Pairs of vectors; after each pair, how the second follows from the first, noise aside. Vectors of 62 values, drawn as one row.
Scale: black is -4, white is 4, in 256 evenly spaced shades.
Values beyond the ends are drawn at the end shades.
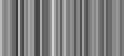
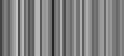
negated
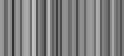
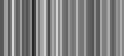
negated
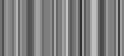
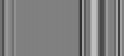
partly zeroed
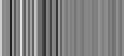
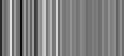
negated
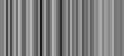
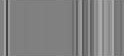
partly zeroed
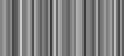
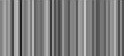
sign-scrambled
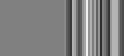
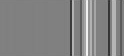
partly zeroed
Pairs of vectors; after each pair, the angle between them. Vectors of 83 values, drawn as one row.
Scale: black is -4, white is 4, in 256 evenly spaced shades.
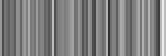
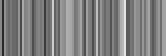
partly aligned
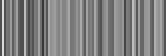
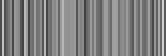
partly aligned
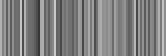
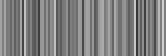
nearly parallel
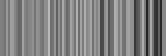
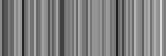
partly opposed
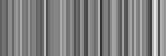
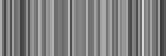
partly opposed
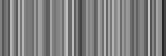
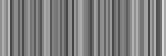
nearly opposite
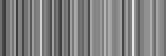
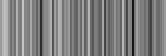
nearly opposite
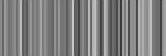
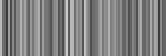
orthogonal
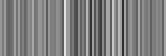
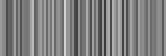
nearly parallel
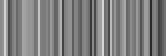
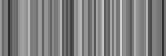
partly aligned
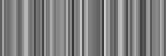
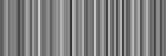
orthogonal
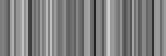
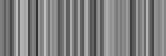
partly aligned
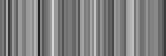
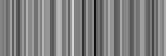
partly opposed
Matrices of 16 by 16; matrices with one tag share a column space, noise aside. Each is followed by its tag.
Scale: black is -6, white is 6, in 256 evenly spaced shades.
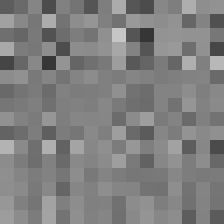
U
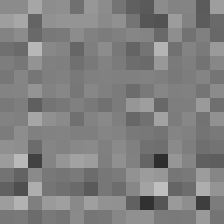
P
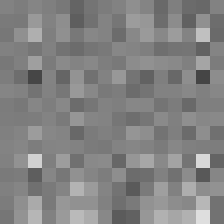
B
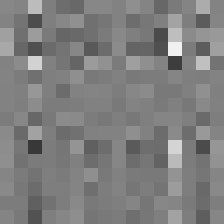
U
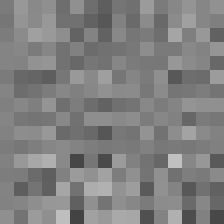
B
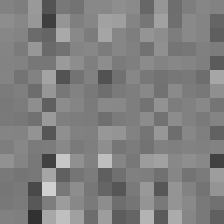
B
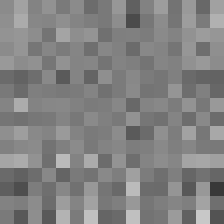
B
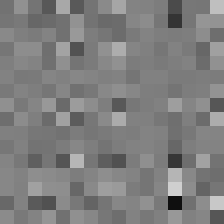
P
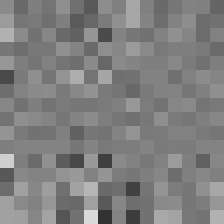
B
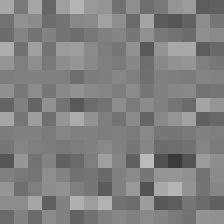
P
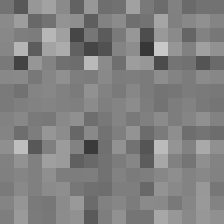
U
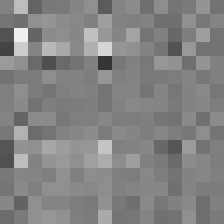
U
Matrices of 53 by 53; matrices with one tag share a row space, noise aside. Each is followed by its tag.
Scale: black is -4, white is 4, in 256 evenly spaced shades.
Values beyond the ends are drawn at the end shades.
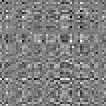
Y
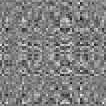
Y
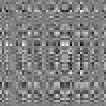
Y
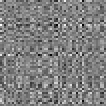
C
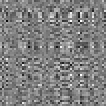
Y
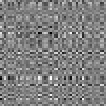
C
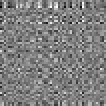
C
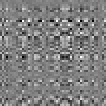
Y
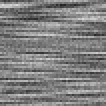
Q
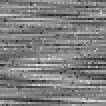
Q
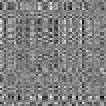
C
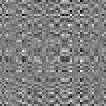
Y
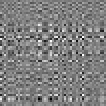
C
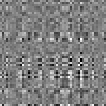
Y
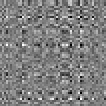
Y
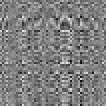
Y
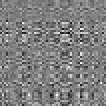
Y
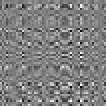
Y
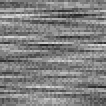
Q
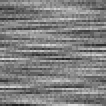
Q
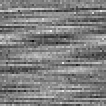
Q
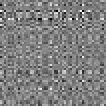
C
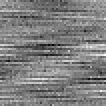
Q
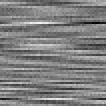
Q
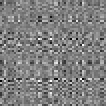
C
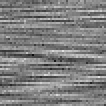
Q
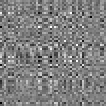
C
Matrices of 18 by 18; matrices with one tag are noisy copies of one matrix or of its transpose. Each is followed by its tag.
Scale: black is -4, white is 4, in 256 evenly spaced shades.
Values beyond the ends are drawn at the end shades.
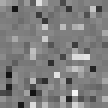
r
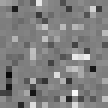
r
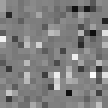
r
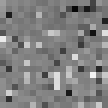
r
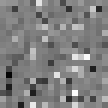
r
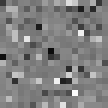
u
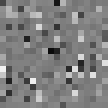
u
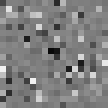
u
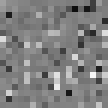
r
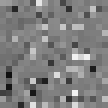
r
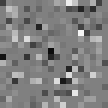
u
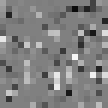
r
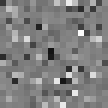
u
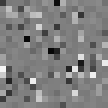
u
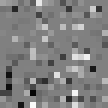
r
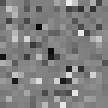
u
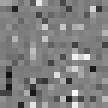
r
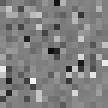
u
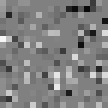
r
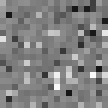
r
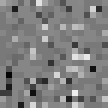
r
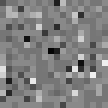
u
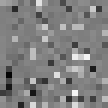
r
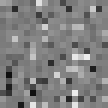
r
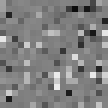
r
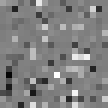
r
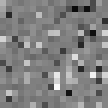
r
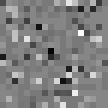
u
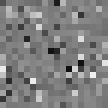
u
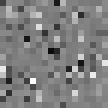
u
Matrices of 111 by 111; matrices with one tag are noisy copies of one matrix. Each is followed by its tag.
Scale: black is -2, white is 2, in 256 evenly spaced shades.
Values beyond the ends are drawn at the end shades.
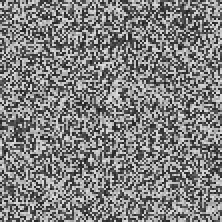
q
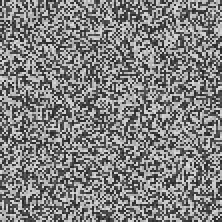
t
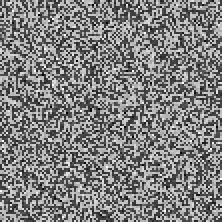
t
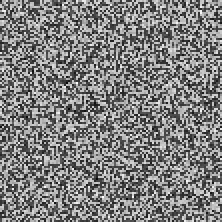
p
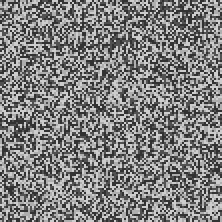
q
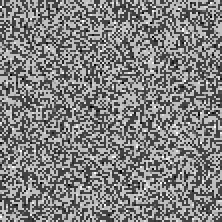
t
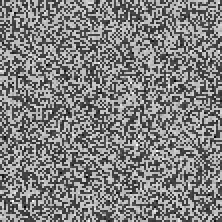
t
